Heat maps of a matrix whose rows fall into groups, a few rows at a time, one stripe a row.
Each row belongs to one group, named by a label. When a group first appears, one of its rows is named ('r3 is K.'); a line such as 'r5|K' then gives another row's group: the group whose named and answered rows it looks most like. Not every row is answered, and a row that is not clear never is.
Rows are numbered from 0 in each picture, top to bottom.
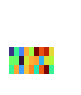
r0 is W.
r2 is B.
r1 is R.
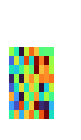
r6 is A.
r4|A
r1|W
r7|B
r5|R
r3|W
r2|W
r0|R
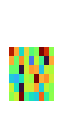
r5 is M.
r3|W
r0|B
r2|R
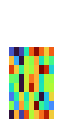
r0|W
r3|R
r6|A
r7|W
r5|A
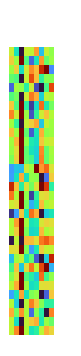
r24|B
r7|M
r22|M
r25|M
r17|M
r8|R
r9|M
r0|R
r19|M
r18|A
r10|M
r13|W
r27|A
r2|B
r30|R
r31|M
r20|M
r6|M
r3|R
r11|M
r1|M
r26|M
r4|A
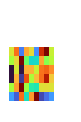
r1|M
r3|W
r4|M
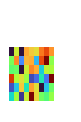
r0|W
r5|R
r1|B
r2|R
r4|A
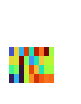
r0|W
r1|M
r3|W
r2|R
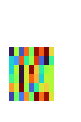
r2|R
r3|R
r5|W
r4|M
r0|W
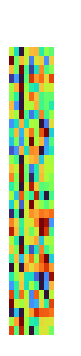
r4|M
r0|R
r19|B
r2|M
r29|W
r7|M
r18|W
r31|M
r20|B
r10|R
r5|R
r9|B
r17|R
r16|A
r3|W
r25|A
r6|R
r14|M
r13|M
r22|M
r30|M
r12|R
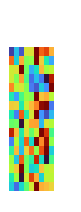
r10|W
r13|M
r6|B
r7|A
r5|W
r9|B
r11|B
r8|R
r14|R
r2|M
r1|A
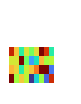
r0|B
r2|B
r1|M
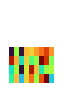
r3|B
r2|R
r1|B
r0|W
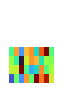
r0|B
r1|R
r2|M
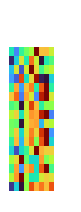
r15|W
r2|R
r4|B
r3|A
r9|B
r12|M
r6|R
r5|B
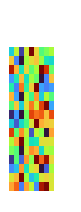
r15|B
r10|M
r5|R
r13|A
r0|R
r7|W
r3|A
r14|M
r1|R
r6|B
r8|W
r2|B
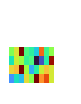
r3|W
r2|M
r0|M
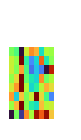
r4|M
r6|M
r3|M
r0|R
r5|A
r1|M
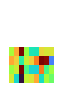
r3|R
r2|M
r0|M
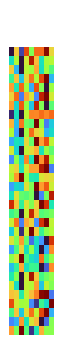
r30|A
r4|A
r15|W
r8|A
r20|R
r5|B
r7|W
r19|B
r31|M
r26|R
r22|A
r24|A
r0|W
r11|R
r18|R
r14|M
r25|R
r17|B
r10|W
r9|R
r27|B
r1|R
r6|A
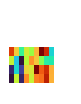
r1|R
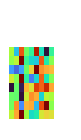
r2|W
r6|B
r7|M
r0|A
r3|M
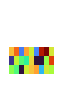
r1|A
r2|R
